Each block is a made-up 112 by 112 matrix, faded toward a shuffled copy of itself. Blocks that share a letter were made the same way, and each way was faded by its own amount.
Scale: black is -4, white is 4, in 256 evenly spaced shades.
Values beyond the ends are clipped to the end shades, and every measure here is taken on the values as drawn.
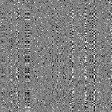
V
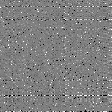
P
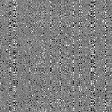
V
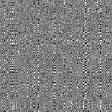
V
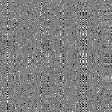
V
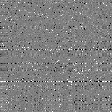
P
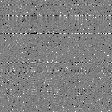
P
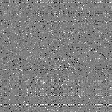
P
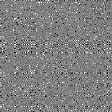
P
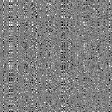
V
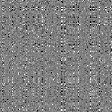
V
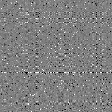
P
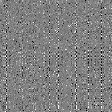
V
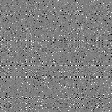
P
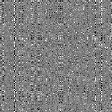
V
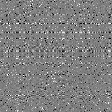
P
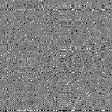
P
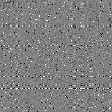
P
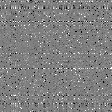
P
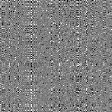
V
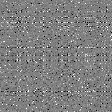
P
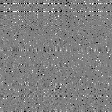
P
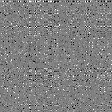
P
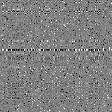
P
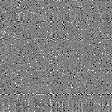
P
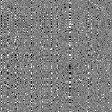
V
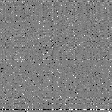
P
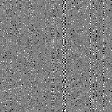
V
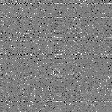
P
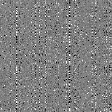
V
